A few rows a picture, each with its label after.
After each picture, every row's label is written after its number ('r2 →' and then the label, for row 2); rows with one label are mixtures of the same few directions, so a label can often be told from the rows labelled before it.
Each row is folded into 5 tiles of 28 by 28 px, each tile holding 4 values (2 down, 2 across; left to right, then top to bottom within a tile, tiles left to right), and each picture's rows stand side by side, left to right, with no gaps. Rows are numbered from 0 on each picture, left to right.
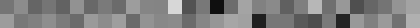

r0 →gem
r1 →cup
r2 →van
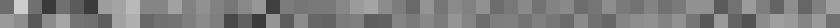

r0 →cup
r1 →gem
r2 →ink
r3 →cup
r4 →gem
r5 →gem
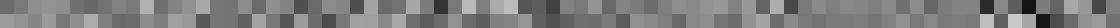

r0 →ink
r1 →cup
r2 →gem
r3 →cup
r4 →van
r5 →gem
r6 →gem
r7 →gem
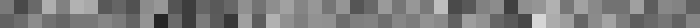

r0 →cup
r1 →ink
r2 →cup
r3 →cup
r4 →gem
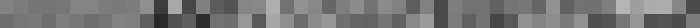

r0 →ink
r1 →van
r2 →gem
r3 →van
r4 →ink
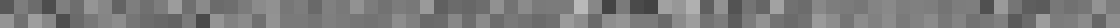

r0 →gem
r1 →van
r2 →cup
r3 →van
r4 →cup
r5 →cup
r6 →ink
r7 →cup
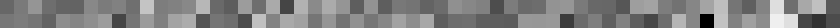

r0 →cup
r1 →cup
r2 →van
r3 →van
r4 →ink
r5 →van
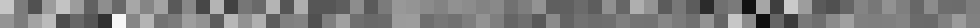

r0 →cup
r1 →gem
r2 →cup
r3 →gem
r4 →cup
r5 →gem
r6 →van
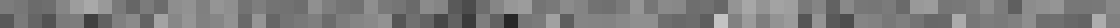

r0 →ink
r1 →ink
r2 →cup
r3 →ink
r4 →van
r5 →ink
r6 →ink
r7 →cup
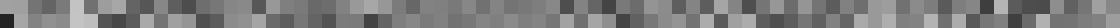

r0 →van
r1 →gem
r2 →ink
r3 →gem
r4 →gem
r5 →gem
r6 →ink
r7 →cup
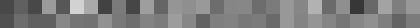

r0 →cup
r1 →cup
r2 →cup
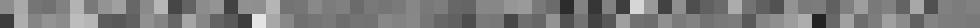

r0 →van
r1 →cup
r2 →van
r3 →ink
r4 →cup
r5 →cup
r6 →gem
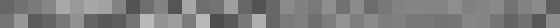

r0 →ink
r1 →van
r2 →gem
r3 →gem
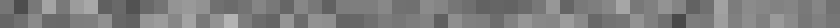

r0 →cup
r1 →ink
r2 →gem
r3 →ink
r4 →ink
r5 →van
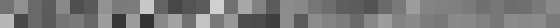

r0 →ink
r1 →van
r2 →ink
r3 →ink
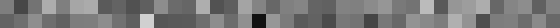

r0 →cup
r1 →ink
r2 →ink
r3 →cup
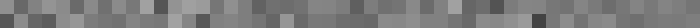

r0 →gem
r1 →cup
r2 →van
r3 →cup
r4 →gem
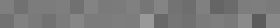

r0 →gem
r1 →ink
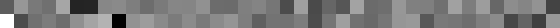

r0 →ink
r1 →ink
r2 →cup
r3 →gem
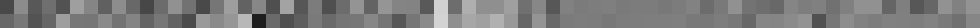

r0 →cup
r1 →cup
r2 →van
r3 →van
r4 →gem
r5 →cup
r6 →cup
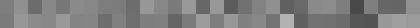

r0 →van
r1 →gem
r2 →van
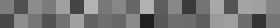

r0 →gem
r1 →van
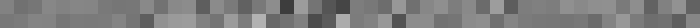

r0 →cup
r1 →ink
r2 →cup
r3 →gem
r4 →gem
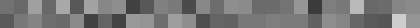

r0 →gem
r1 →gem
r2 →cup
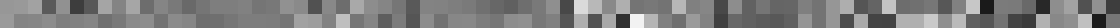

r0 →cup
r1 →gem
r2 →van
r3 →ink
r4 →van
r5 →van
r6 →gem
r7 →cup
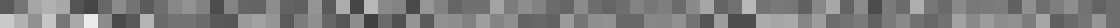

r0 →ink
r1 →van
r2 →gem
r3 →van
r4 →gem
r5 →gem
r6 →cup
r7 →van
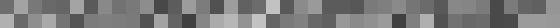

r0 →gem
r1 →gem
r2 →cup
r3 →van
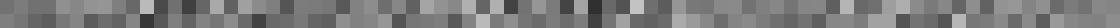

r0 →ink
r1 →van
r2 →cup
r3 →gem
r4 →cup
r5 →gem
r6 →cup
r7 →van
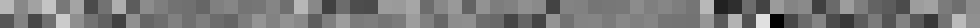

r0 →gem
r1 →ink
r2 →cup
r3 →gem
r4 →van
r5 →van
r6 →ink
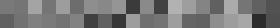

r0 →gem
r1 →cup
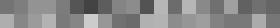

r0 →ink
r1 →van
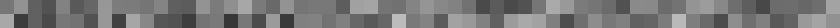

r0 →ink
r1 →ink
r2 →ink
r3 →ink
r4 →ink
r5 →ink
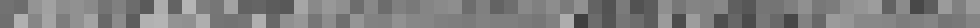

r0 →ink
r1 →van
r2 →van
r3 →cup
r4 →ink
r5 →ink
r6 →cup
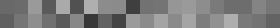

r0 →gem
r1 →ink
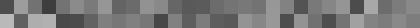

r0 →gem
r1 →ink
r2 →gem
